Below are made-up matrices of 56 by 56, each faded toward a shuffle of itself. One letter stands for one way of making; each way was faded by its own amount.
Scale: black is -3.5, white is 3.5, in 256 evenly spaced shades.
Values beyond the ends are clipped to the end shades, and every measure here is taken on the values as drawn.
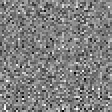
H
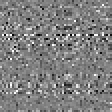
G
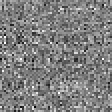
H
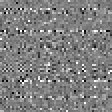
G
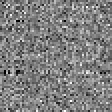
H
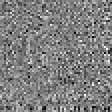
H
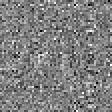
H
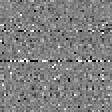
G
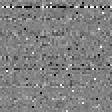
G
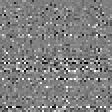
G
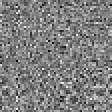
H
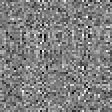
H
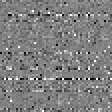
G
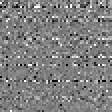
G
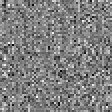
H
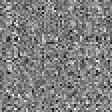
H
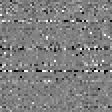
G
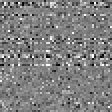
G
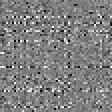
G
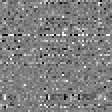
G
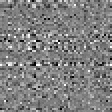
G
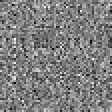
H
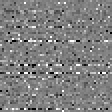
G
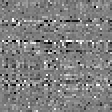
G
